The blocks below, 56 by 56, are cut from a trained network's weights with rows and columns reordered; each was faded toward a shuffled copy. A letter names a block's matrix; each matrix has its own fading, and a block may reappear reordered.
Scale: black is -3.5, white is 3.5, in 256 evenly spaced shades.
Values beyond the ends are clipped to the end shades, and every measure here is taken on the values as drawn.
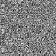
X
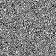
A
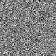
X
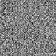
X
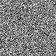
A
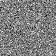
A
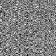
X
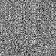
X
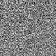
X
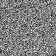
A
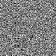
X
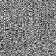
X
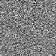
X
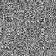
X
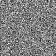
A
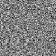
X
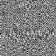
X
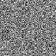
X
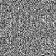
X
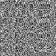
X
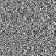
X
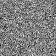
A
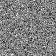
A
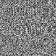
X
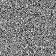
A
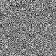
X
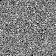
A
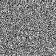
A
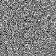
X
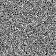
A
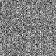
X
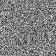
A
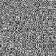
X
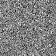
A
